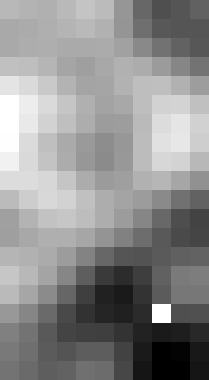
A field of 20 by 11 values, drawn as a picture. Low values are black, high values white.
Roughest part: bottom right. Stripes: none. Slope: up to the top left. Lone odd cells: 1, higher than its neighbours.
